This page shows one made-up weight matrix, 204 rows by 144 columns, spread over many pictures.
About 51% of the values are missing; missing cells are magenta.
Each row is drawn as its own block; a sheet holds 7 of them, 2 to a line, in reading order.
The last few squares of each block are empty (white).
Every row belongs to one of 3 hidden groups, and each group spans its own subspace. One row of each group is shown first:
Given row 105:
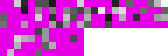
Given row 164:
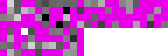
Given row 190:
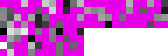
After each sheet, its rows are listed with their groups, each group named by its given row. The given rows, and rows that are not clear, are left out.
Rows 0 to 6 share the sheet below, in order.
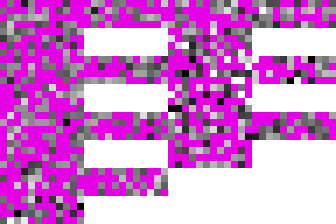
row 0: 105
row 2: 105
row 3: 164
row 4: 164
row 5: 190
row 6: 105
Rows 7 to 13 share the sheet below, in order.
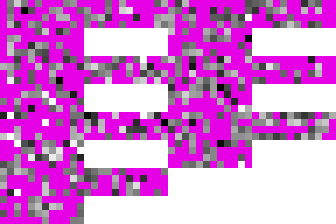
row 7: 105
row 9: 164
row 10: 105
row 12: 105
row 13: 164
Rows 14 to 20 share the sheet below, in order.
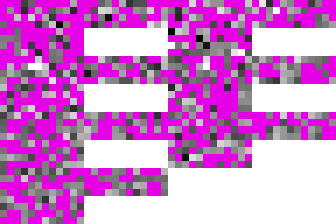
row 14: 105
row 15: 190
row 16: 190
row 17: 190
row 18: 190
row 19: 105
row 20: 105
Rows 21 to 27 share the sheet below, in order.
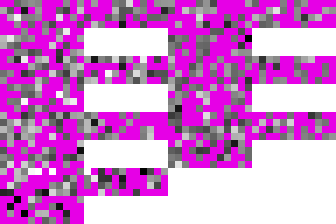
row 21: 190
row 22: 105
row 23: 105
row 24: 190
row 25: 105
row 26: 190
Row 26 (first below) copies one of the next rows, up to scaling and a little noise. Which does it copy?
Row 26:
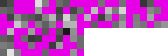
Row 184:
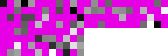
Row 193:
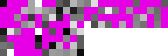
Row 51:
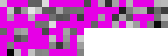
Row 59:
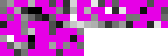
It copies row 193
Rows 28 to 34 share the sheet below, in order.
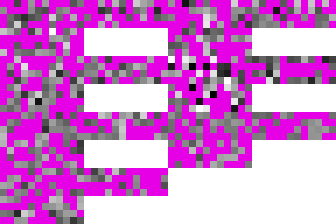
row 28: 105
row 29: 190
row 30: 190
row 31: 164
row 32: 164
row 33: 164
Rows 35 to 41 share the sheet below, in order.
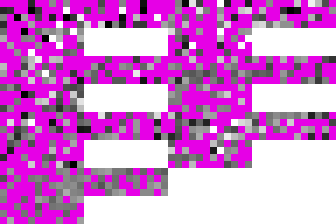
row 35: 164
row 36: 105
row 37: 164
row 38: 105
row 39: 190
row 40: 164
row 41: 190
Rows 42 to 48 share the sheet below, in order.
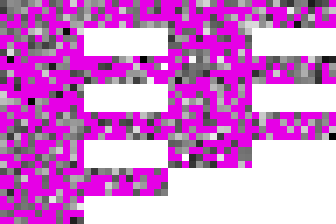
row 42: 190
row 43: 190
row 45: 105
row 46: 105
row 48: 105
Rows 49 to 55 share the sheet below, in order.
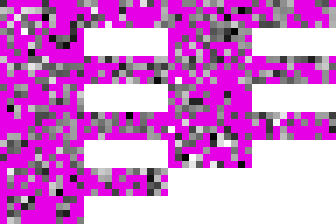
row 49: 164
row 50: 190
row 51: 190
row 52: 105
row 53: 190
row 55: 164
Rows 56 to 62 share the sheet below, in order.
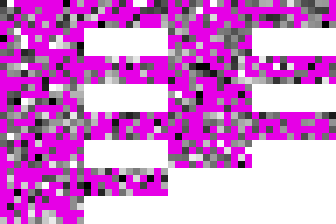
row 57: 190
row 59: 190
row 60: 190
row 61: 105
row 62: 190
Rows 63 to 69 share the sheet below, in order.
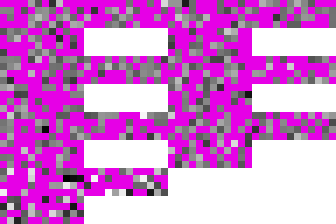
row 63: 105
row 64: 190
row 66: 105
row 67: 164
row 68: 190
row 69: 164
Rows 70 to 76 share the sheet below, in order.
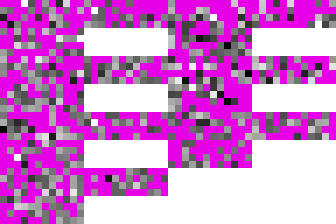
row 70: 105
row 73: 164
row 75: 190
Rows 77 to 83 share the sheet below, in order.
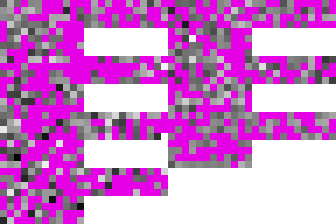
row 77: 164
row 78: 164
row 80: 105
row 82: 105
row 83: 105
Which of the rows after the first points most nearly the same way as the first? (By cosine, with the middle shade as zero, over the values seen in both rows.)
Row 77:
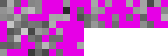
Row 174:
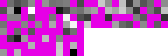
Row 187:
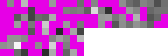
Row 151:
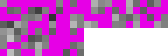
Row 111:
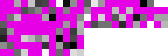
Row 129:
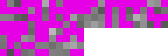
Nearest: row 174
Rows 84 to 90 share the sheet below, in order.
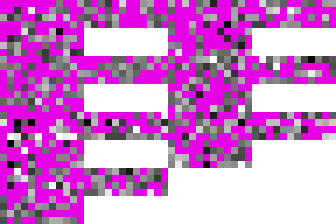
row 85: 105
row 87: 190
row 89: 105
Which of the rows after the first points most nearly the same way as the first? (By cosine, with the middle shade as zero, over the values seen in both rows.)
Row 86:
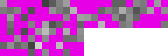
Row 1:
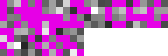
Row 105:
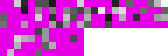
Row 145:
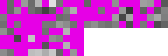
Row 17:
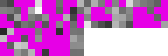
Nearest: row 105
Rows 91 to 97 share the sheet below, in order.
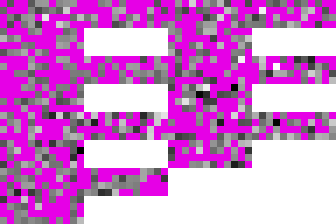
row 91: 164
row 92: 105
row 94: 190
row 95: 105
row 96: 190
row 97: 190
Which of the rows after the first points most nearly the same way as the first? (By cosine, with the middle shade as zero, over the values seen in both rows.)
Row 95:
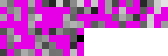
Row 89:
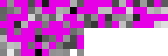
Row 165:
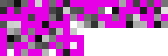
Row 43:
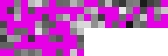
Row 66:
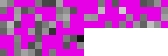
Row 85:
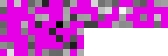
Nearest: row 66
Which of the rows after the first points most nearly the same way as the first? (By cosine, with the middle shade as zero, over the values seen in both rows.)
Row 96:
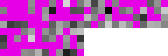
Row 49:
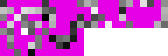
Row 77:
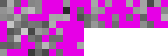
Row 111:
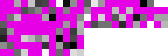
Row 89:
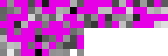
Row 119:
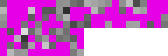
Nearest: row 119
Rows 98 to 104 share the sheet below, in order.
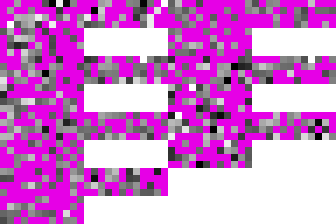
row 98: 105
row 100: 164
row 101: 164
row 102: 164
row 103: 164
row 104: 164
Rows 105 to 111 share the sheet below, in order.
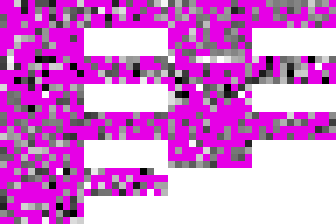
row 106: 164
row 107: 164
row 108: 164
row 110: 190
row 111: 105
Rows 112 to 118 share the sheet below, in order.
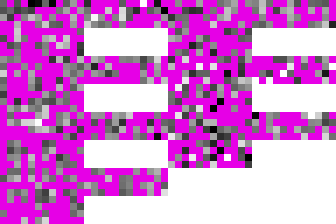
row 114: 105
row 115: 190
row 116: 190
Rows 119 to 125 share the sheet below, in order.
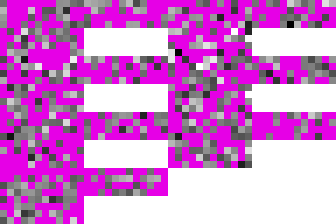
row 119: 164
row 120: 190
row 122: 190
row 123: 164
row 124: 105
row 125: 105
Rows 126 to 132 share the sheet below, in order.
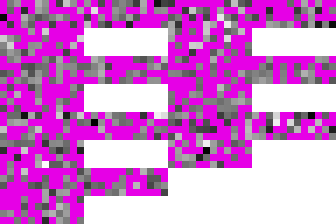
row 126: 105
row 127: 105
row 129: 105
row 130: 105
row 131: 190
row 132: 105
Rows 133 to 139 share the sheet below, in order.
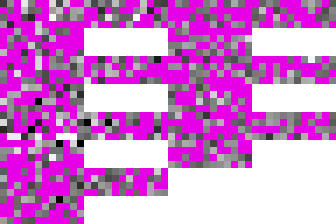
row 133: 105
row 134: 105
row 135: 190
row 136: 164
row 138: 164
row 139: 164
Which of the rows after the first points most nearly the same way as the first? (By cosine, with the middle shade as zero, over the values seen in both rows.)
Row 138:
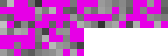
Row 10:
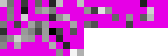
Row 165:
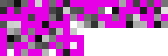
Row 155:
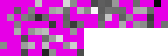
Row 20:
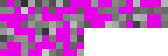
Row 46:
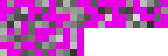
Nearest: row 10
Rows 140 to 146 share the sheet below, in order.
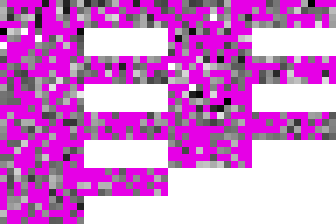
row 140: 190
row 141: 164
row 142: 105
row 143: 164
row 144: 164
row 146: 190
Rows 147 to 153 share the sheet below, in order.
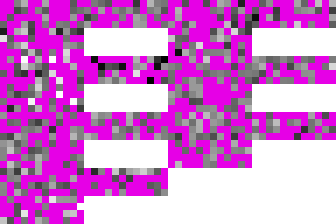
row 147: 190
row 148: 190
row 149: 105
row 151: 190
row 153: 105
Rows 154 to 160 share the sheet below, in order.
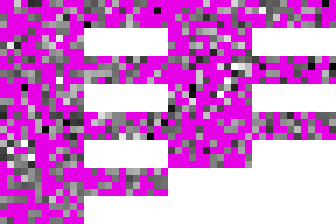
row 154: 190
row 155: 105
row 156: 164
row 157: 164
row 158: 164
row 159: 190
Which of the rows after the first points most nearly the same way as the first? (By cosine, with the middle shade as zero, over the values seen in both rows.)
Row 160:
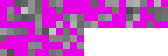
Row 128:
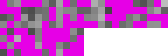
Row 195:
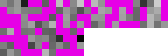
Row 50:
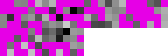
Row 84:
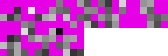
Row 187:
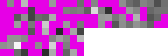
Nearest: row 84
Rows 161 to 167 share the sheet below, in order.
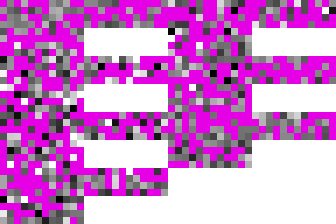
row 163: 105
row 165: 190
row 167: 190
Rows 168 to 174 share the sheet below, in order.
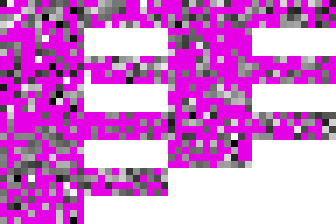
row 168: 164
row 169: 105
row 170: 190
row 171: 105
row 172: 164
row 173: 190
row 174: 190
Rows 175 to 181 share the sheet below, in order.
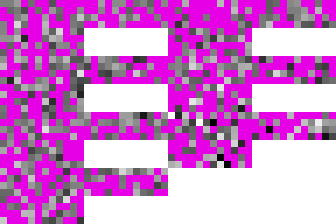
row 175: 164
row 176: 164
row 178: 105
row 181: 190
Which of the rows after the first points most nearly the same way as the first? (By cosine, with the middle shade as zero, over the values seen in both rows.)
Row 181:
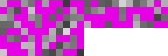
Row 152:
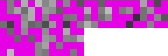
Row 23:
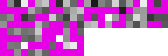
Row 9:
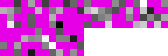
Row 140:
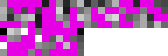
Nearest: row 152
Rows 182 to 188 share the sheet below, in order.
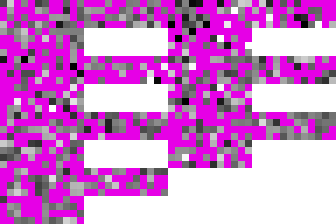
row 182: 164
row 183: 164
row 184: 190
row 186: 190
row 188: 190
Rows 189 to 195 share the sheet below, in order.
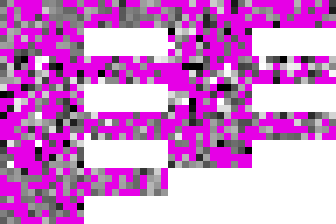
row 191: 190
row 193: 190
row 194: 105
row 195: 105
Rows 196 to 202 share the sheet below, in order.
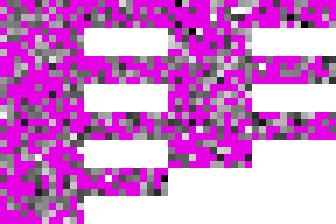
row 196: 190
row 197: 164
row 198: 164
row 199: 105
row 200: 190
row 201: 164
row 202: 190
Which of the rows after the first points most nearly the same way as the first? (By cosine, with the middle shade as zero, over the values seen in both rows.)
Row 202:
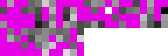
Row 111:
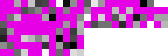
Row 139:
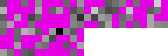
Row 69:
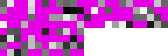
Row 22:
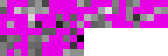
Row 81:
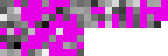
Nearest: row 81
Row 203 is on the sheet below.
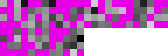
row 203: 105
